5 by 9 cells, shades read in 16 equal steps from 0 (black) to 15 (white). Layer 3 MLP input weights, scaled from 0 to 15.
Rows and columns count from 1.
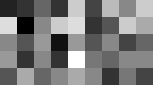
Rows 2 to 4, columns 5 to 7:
13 3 5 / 9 5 8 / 15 7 6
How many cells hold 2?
1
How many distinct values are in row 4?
6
